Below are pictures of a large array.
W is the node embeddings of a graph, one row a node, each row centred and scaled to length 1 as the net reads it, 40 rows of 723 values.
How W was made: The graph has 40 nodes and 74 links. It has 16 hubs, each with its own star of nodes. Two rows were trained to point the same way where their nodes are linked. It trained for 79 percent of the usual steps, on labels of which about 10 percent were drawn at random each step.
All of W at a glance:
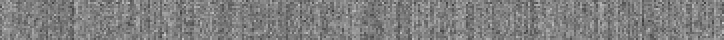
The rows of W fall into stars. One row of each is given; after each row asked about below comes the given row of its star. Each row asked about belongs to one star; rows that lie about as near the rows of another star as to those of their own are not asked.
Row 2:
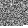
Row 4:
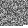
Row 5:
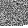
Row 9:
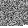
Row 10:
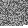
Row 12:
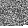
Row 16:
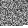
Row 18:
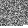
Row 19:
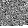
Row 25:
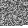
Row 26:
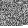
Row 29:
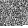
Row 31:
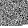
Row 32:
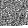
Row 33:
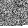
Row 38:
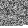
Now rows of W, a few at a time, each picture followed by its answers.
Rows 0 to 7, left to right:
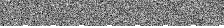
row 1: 25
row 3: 26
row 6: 19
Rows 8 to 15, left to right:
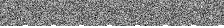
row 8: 4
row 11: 9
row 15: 38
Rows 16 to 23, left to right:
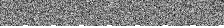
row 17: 18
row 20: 12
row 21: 29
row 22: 33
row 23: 29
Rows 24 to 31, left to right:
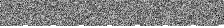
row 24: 5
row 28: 31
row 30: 32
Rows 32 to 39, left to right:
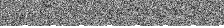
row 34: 16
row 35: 10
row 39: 10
